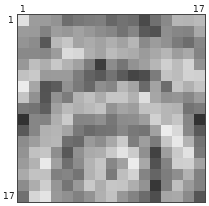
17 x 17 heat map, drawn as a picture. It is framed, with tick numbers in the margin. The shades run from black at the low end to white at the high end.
Slope: none. Rings: centred on the bottom middle. Histogram: bell-shaped. Average level on the scale: 60%.
